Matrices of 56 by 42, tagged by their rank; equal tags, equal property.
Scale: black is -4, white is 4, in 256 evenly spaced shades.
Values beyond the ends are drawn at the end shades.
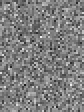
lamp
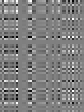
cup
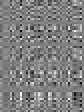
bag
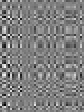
bag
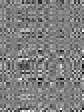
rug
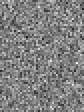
lamp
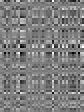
bag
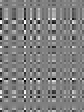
cup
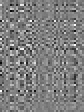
rug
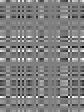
cup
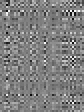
rug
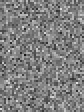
lamp
